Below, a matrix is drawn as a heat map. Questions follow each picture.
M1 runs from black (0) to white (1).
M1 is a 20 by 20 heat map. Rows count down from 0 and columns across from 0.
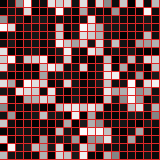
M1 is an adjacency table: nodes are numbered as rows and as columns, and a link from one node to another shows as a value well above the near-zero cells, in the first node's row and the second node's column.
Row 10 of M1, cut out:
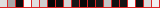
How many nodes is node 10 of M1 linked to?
10
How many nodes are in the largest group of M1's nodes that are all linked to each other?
5
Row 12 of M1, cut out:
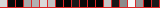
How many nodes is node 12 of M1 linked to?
9
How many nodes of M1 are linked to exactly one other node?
0
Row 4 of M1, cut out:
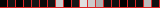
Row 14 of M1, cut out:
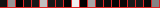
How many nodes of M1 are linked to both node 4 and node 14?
1
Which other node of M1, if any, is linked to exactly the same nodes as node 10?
node 7
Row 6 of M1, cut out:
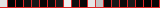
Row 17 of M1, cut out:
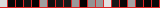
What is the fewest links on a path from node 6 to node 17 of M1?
2
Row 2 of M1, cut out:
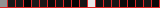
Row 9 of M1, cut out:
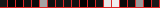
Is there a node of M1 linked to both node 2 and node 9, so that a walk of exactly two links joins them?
no
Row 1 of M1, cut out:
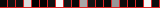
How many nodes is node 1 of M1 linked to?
5
